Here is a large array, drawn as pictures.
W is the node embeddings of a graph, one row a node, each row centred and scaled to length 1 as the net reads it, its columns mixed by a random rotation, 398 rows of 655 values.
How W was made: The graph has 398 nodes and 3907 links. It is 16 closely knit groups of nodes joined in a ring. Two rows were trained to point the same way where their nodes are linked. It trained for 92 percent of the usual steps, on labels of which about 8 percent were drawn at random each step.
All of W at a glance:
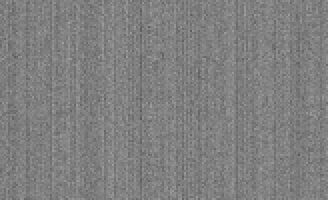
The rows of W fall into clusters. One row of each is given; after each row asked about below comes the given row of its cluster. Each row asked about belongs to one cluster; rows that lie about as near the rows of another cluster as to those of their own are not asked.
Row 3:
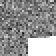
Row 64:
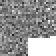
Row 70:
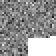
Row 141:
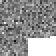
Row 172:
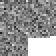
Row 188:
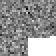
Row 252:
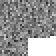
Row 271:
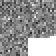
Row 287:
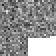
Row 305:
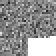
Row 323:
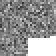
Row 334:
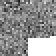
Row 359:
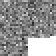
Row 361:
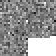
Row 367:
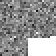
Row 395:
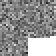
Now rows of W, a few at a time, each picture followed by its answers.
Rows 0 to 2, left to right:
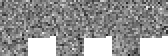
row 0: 141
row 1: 359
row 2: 64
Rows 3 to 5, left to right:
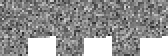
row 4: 305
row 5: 172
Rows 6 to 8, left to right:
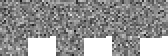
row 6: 367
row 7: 367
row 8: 395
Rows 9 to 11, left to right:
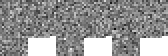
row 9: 361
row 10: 70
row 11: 3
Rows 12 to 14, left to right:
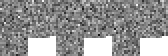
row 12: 287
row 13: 188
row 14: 3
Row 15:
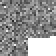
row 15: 395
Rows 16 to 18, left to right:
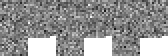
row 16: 395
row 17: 271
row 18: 3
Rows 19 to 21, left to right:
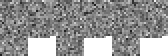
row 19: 367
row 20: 305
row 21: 367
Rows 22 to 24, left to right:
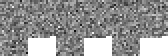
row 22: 3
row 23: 367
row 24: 305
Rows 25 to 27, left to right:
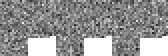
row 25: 3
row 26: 70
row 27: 172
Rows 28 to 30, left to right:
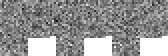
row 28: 141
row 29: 395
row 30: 395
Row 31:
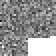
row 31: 395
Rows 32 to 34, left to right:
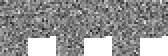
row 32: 64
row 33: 3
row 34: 188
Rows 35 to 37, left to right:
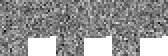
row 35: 271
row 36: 287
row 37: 141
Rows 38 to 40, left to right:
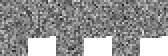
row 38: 3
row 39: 305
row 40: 287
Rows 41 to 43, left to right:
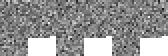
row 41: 323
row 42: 367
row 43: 3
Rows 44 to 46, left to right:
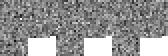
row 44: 252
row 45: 367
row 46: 359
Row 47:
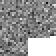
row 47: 252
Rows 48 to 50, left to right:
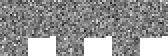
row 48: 395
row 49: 70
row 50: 305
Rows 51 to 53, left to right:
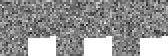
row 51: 271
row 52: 323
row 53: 3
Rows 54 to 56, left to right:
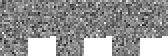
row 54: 141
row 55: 323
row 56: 323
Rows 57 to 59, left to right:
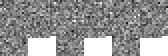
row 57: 305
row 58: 361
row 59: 367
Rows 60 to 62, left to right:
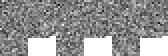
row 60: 70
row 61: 305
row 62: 141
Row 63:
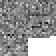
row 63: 141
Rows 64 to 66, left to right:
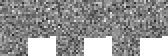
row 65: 361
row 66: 64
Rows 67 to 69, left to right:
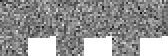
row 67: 334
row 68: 305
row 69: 188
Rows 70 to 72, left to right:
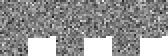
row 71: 172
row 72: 287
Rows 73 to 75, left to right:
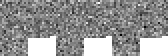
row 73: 271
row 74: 323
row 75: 141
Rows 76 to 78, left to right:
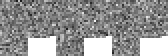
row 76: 359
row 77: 3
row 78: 287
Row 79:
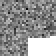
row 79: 188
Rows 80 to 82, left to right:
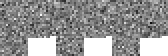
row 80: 305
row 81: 172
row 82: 334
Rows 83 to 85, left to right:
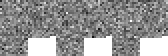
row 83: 361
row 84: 271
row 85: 361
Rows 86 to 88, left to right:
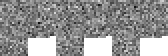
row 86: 334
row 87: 188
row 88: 271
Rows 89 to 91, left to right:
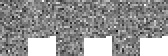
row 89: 287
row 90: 172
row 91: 271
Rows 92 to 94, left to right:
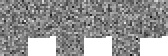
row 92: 188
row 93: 287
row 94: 334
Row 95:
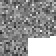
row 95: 172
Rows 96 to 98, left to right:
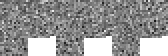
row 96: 172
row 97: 252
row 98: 64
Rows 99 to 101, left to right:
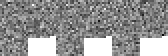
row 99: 271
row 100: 64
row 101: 359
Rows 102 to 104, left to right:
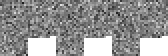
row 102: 64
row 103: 287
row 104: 70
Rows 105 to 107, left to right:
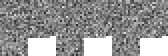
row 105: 334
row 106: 359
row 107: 323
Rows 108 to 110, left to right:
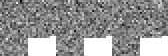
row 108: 367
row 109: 367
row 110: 188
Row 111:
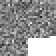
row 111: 323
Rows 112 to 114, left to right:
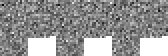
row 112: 305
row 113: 305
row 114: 305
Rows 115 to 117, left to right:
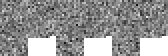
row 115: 70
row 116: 252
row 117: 359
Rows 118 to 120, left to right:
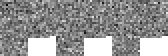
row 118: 271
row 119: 252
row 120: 361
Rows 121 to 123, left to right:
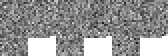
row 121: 395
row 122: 141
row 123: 359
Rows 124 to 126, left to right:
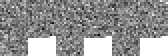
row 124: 3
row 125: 188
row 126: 305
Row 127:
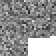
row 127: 188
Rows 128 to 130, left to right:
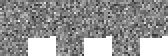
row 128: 361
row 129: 64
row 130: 367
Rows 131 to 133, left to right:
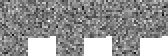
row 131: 361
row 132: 188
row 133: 188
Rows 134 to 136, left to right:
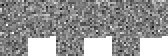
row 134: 305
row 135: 172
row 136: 172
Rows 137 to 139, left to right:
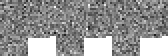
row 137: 395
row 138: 141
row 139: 188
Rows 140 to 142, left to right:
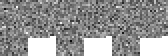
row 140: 172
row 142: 395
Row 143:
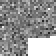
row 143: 64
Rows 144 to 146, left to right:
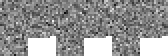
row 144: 141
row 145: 3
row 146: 395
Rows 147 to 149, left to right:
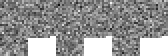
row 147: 141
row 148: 305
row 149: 188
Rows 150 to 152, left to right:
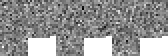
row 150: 395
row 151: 188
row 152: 141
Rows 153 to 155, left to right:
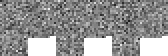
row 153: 334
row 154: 70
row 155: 395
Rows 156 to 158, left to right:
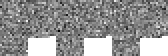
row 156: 361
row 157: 323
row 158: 70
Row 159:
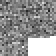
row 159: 271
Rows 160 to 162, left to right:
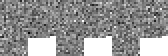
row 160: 252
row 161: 361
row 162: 64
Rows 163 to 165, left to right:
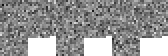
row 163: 305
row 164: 367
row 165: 141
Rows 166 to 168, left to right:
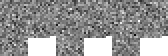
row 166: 395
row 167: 334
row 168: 361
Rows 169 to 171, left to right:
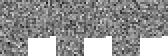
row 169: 252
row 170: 334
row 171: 188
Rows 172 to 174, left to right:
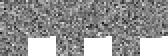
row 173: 141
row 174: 395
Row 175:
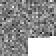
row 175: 3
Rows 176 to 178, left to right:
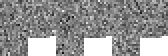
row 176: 287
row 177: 287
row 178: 188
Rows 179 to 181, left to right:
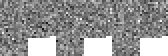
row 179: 141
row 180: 323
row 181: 361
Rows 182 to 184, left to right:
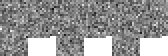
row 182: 367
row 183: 141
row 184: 334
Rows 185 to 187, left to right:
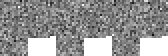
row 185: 252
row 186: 141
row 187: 305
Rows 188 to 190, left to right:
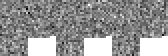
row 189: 271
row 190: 359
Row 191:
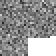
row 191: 367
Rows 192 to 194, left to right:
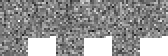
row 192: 361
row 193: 287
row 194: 361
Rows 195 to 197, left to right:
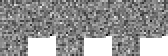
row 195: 359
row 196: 359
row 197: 359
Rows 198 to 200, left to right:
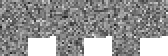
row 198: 188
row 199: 3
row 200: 361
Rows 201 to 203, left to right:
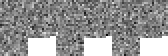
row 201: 141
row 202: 359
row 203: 395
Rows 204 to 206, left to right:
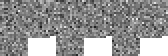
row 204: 172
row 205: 172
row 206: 323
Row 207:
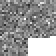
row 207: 323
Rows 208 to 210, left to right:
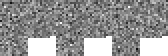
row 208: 395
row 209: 395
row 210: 172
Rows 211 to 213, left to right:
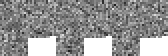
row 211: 3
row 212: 3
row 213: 305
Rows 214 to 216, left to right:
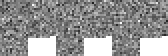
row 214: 271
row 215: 305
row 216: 361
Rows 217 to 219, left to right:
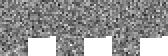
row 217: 141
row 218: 395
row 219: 252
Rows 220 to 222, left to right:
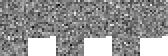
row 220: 141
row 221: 305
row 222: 395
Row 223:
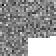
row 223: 305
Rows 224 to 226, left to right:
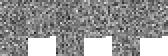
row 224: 395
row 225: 287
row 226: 395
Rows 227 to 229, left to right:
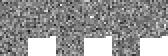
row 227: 252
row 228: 287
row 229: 70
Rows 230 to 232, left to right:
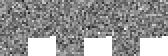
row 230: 188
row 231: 141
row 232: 305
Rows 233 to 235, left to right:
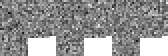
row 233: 3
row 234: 271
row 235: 305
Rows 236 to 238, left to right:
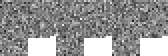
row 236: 271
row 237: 305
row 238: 367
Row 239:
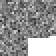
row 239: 367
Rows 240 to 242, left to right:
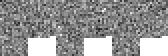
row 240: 334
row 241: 64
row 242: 70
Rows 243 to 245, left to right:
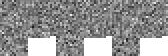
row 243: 141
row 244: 395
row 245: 323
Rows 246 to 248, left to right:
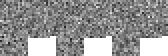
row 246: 252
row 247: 323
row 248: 252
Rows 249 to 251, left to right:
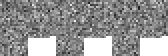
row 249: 271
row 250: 361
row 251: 188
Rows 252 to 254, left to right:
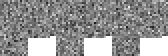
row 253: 334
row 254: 172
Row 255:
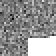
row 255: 287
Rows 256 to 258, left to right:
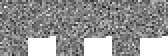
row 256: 395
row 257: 70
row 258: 172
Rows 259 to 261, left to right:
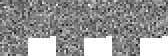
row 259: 395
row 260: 271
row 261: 70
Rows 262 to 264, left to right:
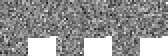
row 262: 252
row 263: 188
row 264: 305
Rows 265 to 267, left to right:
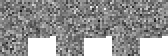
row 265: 271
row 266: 64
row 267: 64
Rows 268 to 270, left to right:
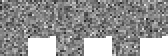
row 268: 70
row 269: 367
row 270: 271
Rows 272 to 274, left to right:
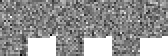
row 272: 359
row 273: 359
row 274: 361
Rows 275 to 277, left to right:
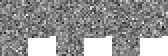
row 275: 334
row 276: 64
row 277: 323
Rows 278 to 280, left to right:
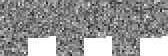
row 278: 252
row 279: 141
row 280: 271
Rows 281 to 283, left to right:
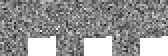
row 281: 172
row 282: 367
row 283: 3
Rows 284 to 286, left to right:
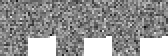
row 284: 359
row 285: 172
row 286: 141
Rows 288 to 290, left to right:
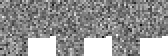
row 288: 359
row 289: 70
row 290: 64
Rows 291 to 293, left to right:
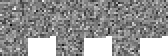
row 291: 367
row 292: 359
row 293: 334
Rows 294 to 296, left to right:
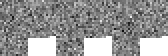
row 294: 287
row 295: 252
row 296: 3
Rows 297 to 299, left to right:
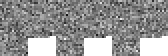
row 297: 3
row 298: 70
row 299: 271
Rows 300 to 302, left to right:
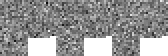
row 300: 252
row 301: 271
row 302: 305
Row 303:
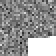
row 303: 3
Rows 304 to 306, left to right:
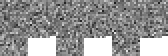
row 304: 323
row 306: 141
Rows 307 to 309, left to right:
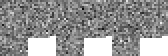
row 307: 361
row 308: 188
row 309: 323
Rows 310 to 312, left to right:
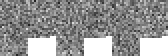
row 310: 64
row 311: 141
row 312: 287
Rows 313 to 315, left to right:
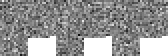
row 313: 70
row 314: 361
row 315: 395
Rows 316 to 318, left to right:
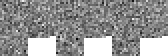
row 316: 334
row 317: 252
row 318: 252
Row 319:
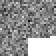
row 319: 367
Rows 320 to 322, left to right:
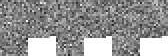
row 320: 361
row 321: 395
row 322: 334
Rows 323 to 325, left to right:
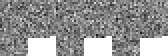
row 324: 70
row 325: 252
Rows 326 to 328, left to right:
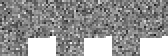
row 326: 3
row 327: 271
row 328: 188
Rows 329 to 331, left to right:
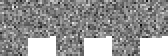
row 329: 172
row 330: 141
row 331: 64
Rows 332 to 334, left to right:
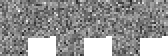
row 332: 361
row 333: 367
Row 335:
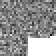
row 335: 359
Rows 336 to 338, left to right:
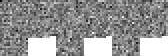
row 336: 361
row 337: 367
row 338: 359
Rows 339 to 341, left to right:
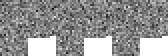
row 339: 367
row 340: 188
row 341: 172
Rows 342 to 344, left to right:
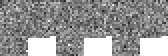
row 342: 361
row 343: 172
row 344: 3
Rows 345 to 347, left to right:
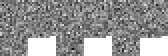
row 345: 305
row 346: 305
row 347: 271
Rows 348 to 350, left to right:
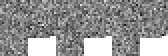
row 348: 334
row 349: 3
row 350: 359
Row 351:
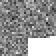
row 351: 287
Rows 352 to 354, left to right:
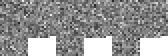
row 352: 334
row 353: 172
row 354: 361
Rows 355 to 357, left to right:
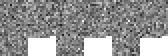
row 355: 287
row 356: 361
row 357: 70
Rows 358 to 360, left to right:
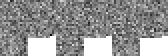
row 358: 359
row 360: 141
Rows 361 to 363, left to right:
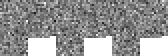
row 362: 141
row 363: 3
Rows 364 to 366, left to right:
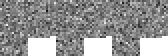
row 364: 305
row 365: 323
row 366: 252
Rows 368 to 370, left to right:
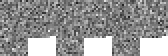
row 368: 252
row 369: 305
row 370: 287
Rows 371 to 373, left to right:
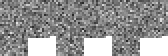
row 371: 141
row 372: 395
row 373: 361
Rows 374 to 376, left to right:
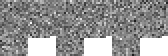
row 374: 323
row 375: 323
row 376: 70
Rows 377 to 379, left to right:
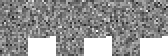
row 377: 287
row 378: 172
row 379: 367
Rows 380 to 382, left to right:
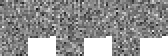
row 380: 64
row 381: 252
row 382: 172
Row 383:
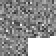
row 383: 334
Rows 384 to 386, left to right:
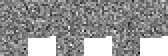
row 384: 188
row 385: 395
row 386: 3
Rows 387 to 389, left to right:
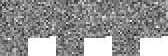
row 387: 70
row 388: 287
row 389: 361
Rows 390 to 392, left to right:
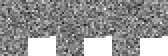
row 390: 188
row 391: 64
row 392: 323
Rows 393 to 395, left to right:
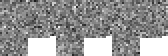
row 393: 172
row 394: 64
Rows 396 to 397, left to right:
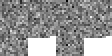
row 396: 367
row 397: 287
